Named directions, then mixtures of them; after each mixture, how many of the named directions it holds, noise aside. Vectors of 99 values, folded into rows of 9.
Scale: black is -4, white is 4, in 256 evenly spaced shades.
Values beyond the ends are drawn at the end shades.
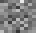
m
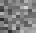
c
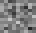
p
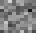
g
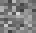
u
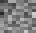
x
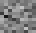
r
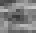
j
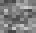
three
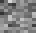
two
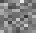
one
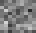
two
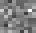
three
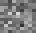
one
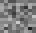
one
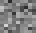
two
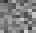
two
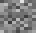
one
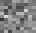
three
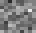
one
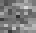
two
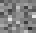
two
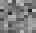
two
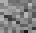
three
